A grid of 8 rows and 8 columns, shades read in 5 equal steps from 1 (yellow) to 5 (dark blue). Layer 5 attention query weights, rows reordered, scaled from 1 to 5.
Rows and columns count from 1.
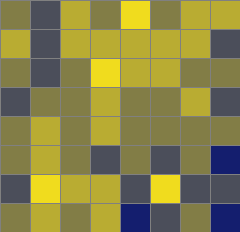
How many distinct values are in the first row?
4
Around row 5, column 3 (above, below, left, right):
3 3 2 2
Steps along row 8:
down up down up down down up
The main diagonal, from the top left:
3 4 3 2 3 4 4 5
